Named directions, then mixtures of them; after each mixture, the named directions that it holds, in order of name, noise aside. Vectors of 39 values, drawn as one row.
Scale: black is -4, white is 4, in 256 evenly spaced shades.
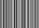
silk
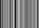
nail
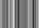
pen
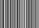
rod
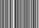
nail, pen, rod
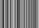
pen, rod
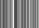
nail, pen, silk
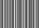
silk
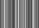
pen, rod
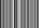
nail, silk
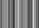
pen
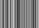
pen, rod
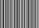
rod, silk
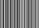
rod, silk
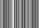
pen, silk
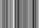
pen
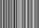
pen, silk
